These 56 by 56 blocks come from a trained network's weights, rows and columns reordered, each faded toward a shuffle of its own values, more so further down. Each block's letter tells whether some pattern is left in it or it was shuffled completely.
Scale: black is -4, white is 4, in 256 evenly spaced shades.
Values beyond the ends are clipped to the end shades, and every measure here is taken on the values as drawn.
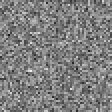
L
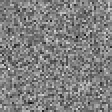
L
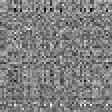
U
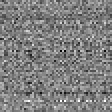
U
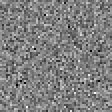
L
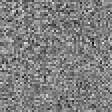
U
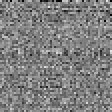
U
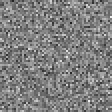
L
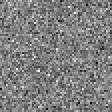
L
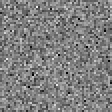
L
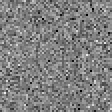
L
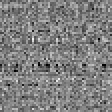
U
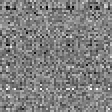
U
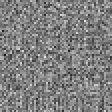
U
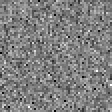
L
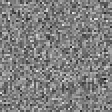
U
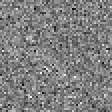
L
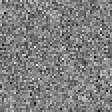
L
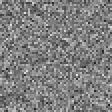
L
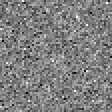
L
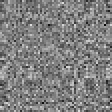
U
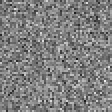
L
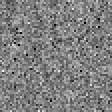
L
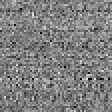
U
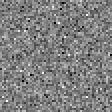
L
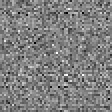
U
